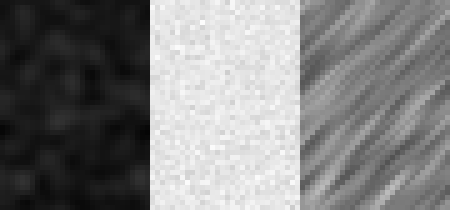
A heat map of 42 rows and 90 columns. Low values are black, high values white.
It is made of 1 by 3 panels. Panel 1,1: very low, blotchy, faint in contrast. Panel 1,2: very high, fine-grained, faint in contrast. Panel 1,3: middling, slanting up to the right.
